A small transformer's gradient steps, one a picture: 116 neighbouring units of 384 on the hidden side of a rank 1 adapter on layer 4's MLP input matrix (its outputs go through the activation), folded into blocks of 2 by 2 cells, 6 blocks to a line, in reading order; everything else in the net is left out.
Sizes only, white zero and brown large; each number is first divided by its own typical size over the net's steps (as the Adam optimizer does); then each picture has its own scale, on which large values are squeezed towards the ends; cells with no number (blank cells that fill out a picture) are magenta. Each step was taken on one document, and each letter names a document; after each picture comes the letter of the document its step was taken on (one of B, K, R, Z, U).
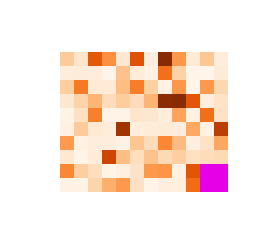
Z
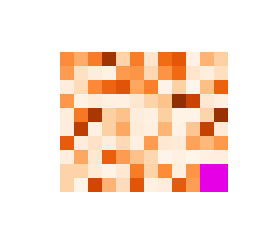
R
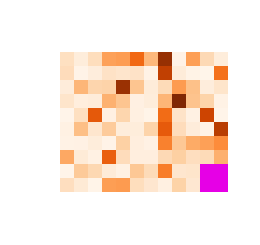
Z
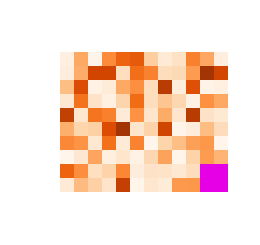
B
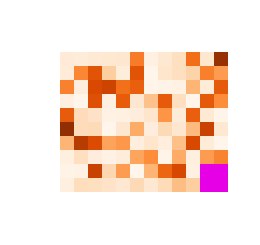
B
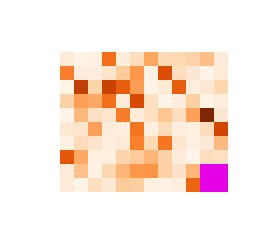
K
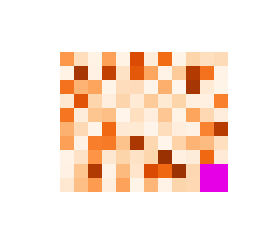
B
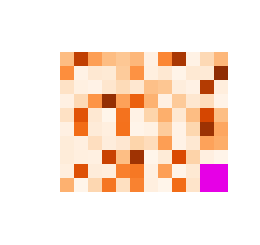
R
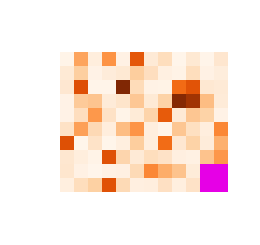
Z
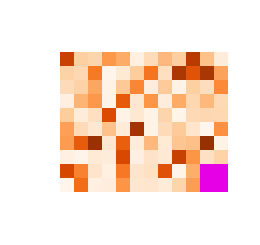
B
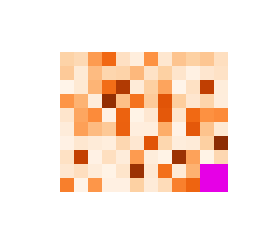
R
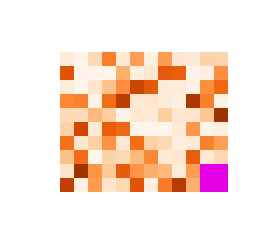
R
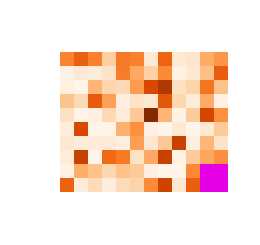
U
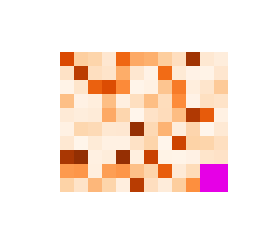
K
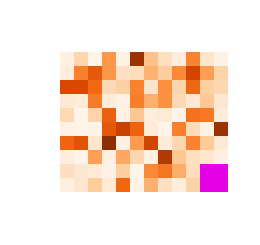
B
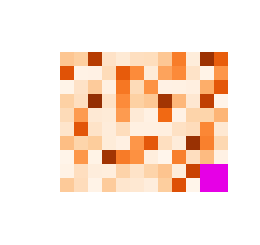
R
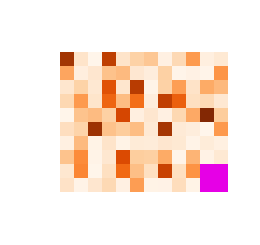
K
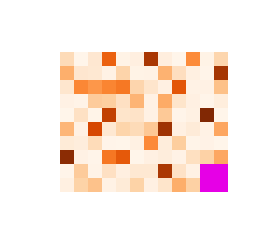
K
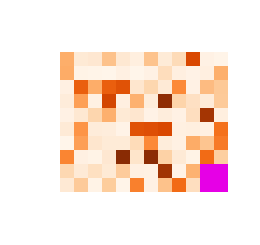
K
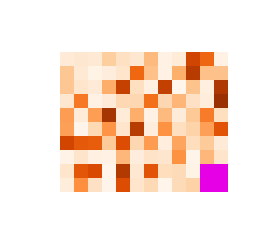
B
